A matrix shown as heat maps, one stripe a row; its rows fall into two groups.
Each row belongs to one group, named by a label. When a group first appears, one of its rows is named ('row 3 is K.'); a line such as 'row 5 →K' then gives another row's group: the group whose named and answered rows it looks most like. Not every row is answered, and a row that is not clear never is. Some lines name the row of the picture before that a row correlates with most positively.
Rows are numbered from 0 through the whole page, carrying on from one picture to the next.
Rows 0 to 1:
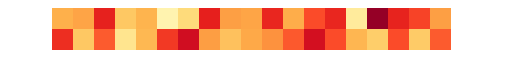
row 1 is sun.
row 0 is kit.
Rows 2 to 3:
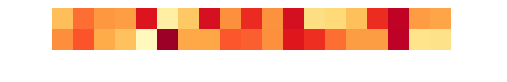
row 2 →kit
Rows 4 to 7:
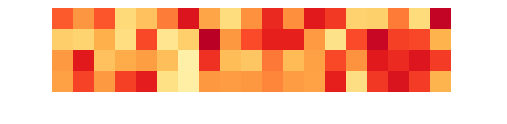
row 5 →kit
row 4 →sun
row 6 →kit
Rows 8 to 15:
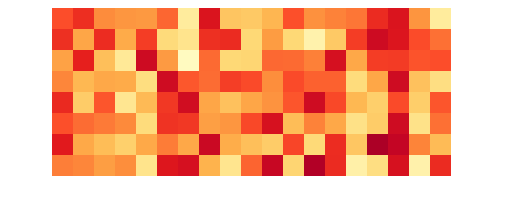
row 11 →sun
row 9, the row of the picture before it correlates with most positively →6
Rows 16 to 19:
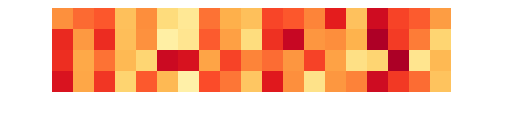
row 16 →kit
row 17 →kit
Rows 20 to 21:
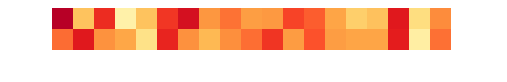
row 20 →sun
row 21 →sun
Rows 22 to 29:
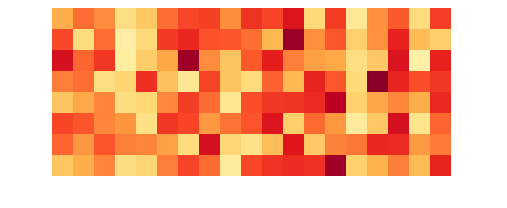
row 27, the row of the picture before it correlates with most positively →21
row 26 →sun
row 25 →kit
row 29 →sun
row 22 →sun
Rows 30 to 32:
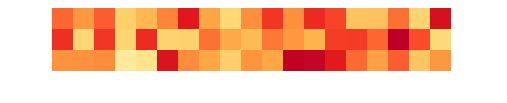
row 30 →sun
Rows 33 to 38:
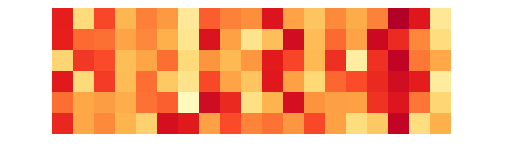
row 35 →kit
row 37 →kit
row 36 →kit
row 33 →kit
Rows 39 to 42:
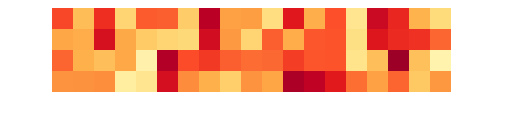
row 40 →kit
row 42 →sun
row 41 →sun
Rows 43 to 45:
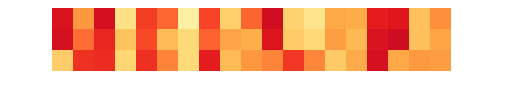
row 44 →kit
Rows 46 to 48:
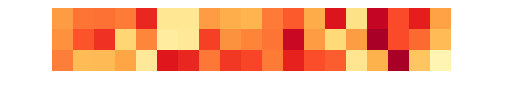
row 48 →sun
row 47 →kit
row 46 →kit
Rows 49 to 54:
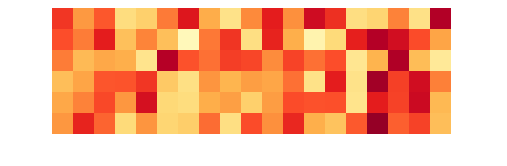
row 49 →sun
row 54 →kit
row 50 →kit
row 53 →kit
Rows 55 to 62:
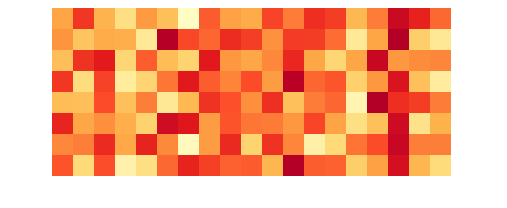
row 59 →kit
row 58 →sun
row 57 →kit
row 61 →kit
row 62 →sun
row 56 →sun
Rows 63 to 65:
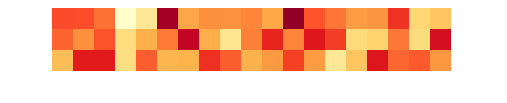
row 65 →kit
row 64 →sun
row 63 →sun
